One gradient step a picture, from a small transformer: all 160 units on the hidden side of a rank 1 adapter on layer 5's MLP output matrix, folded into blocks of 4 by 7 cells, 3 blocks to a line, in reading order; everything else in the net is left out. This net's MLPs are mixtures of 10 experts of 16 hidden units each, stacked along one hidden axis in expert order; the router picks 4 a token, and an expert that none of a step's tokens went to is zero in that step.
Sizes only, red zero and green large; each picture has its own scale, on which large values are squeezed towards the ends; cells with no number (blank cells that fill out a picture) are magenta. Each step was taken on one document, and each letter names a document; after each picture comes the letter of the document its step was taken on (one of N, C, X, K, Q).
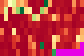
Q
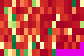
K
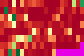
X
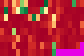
Q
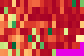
K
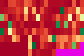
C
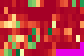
X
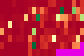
C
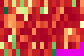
K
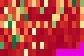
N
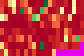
Q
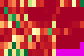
X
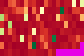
C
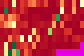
X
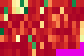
Q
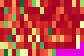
K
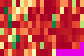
N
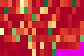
Q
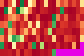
N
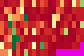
N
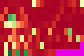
X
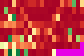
X
